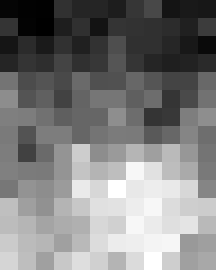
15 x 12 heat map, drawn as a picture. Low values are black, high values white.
No regular stripes run through it. The field is mottled with small blotches. No single row or column stands out from its neighbours. The field climbs toward the bottom. The histogram is flat.
